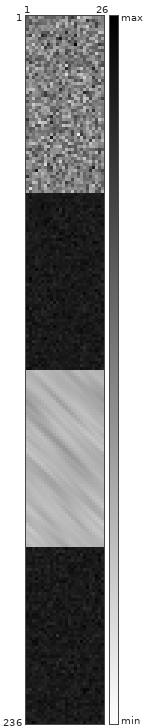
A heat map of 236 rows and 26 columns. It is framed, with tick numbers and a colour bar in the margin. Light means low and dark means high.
The table splits into 4 rows of 1 panel. Panel 1,1: middling, fine-grained, strong in contrast. Panel 2,1: very high, fine-grained, faint in contrast. Panel 3,1: low, slanting down to the right, faint in contrast. Panel 4,1: very high, fine-grained, faint in contrast.
